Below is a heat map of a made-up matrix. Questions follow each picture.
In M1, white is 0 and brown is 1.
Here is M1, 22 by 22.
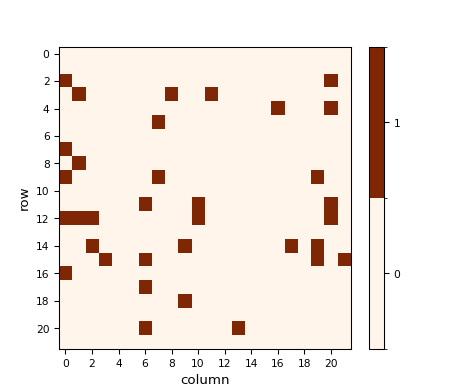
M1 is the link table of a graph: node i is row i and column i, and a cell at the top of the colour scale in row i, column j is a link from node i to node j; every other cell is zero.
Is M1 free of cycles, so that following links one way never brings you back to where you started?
yes
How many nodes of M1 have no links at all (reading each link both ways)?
0
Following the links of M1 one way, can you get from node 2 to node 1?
no
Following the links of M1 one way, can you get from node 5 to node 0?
yes
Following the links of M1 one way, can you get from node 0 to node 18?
no
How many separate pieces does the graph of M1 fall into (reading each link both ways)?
1
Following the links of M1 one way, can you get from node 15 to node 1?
yes
